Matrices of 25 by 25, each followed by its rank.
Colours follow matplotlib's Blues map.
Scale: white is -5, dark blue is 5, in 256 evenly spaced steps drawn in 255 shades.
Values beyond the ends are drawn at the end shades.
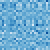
three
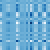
one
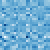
three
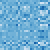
three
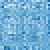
five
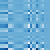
one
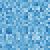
five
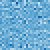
five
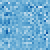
five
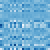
two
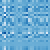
two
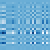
one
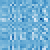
three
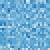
five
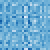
three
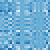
two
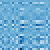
two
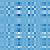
one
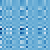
one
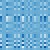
one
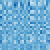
three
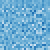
five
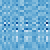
two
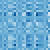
two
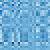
two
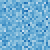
five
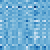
two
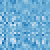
three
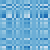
one
